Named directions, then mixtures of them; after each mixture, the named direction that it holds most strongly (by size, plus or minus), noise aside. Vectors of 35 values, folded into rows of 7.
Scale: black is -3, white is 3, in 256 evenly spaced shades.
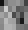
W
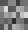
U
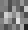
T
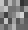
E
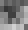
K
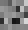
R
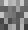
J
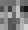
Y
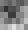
K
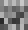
J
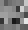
R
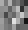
R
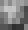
K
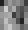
W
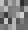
E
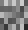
J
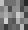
T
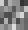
E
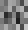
T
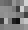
R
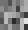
R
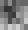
K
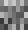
J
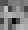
Y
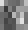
W
